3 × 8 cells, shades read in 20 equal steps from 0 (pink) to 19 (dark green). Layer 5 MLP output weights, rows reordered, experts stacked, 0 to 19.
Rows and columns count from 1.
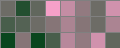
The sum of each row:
66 79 89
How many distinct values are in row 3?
7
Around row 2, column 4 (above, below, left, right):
0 14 11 6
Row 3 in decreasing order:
19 19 14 12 9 8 5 3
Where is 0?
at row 1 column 4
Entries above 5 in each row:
5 8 6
